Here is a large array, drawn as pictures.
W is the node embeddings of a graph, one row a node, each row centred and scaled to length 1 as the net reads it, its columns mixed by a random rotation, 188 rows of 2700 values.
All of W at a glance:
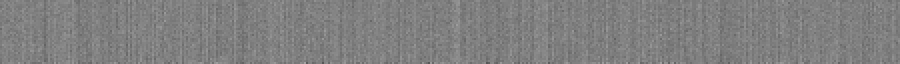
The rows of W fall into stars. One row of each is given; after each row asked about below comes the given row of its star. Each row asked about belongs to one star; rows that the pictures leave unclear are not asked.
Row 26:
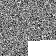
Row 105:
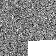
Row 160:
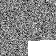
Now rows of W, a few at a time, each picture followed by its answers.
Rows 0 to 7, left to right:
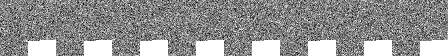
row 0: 160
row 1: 26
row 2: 105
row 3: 105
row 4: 105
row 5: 26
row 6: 105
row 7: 160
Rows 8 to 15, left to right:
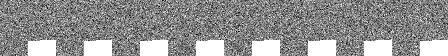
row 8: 26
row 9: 160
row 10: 105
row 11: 160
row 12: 160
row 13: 105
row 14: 160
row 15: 160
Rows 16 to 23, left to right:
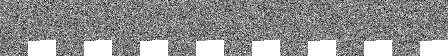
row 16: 105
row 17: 160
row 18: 26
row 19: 105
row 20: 105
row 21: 160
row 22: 160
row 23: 160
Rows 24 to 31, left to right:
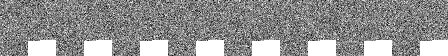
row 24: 26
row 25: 160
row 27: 160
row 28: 160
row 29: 160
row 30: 105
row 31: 26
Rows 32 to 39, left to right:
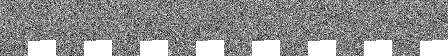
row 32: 105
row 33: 26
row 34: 26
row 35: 160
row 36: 105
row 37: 26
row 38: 160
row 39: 160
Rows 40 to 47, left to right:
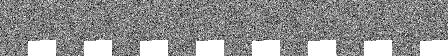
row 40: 160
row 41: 160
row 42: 26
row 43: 105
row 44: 160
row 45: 160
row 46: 105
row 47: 160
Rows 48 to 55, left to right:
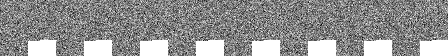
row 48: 160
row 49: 105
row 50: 105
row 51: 26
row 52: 26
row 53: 105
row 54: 160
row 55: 105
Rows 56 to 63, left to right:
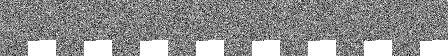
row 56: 26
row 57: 26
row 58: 105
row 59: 160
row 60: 160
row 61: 160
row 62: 160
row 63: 26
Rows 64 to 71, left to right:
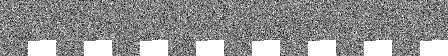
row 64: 160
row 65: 160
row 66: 105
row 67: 26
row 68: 105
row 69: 160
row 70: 105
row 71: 160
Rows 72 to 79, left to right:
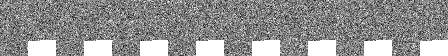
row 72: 160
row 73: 105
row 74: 105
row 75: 26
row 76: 105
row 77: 160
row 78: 105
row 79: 160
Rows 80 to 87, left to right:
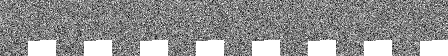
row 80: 26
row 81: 105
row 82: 105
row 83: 160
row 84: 26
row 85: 105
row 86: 105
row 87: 105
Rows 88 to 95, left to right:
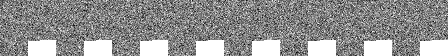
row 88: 105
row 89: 160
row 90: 105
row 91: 26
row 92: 160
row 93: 26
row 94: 26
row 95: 26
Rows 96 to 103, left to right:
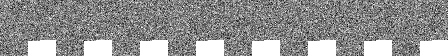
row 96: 105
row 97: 160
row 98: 160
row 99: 26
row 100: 160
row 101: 26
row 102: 160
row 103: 105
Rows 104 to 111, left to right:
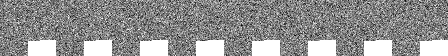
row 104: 105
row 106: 105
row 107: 26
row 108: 26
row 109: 160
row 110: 26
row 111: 105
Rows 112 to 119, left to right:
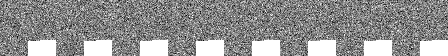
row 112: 160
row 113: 26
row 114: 160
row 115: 105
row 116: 160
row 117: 160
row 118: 160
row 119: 160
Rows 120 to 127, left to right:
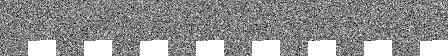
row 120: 105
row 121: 160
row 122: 160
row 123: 105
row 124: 105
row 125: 160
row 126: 160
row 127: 105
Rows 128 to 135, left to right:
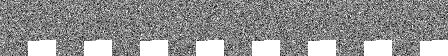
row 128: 26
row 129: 160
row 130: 26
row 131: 105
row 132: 26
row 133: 26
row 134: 160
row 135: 26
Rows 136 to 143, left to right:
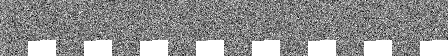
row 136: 160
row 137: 105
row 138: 105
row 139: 26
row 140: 160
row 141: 105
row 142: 26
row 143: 26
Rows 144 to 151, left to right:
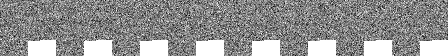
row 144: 160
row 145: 160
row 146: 105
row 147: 105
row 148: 160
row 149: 26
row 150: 26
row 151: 26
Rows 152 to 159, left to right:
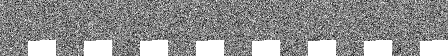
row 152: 160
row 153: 160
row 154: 26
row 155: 160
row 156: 160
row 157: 26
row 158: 26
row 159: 26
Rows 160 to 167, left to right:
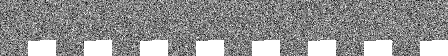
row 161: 105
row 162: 160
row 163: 26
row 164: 160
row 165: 105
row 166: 105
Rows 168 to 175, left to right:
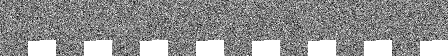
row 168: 26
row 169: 105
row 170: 26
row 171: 105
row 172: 105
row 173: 160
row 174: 26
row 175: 105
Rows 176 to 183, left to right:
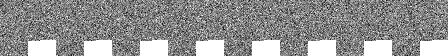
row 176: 105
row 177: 26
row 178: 105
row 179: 160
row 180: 26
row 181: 160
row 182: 105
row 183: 26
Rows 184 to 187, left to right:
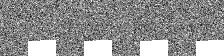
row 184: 105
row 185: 105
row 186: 105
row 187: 105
